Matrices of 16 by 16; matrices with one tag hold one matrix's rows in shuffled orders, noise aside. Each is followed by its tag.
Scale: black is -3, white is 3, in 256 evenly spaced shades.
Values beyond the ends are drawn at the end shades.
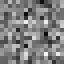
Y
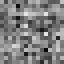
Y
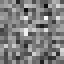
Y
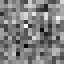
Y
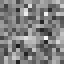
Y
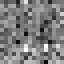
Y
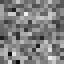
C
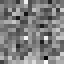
Y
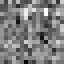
Y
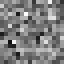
C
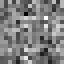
Y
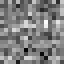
Y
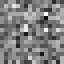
Y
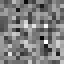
Y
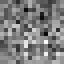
Y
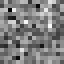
C
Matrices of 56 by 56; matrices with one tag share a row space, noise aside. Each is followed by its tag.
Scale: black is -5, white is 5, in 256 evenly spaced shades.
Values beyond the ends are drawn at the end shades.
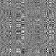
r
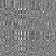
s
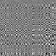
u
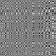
u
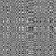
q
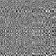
u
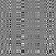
r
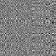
u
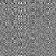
s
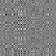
s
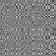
u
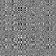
s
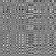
q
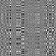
r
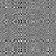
s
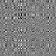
s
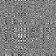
s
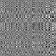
u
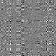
r
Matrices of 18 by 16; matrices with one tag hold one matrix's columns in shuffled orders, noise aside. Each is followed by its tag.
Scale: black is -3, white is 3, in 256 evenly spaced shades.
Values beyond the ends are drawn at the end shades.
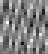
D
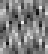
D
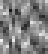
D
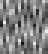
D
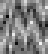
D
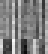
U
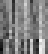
U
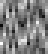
D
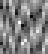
D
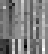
U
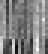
U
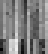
U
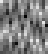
D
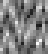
D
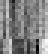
U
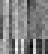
U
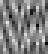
D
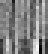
U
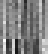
U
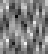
D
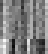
U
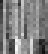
U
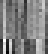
U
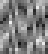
D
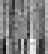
U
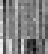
U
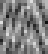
D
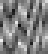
D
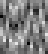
D
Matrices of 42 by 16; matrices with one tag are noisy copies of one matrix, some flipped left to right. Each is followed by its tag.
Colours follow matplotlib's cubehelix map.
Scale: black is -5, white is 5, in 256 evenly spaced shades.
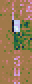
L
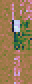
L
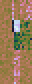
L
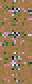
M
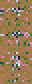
M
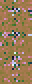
M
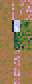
L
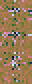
M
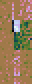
L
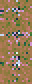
M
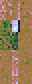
L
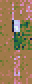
L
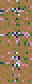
M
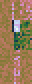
L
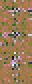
M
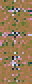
M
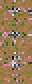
M
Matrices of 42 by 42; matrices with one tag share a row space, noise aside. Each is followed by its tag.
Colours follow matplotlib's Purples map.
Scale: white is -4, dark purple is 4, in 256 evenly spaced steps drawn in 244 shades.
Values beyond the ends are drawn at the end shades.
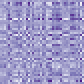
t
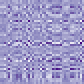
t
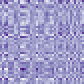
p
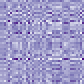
t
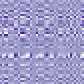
p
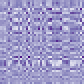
t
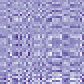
t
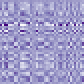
p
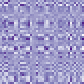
p
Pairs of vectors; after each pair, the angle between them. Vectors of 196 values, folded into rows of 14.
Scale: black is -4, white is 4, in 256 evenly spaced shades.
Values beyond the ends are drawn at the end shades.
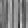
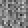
partly opposed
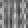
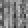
nearly opposite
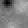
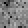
partly aligned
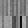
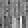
nearly opposite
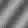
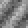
nearly opposite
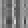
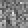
partly aligned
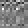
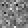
partly aligned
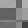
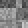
nearly opposite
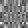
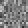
nearly parallel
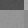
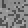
orthogonal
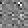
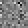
nearly opposite
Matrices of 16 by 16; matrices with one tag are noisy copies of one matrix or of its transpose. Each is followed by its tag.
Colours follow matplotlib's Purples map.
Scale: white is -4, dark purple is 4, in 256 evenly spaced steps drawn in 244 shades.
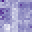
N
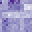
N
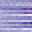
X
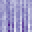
X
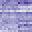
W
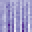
X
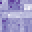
N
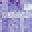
N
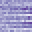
X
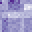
N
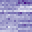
W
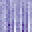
X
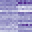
W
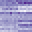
W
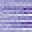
X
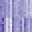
W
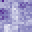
N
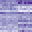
W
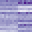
W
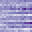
X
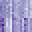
W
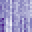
W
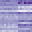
W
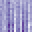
X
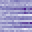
X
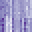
W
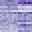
W
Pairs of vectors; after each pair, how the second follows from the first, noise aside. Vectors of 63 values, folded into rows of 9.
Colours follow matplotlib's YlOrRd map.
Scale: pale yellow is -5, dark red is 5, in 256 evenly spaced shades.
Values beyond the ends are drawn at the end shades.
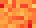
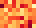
scaled up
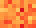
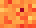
copied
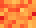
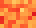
copied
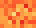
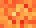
copied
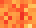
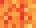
copied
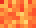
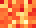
scaled up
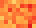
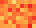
copied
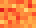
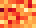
scaled up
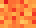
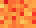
copied
